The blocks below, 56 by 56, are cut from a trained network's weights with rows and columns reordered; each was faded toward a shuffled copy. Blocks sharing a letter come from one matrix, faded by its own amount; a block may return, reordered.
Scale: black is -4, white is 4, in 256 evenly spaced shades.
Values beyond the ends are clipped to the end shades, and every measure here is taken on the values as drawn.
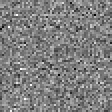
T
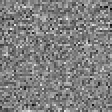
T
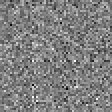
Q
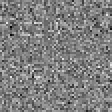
T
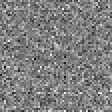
Q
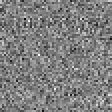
T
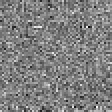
T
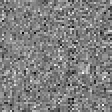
Q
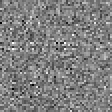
Q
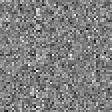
Q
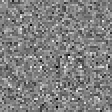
Q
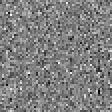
Q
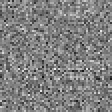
T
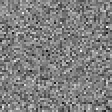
T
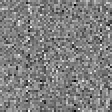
Q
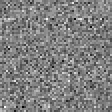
T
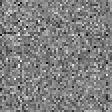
Q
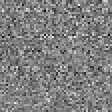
T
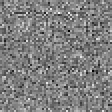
T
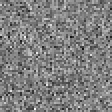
T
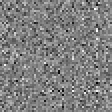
Q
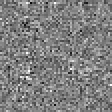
Q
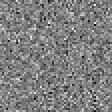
Q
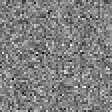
T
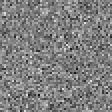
T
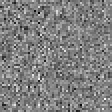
Q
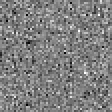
Q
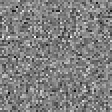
T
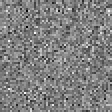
T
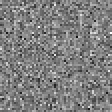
Q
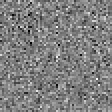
Q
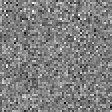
Q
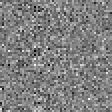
Q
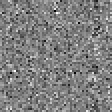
Q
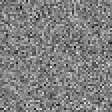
T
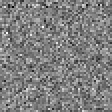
T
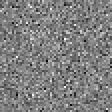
Q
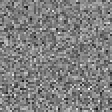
T
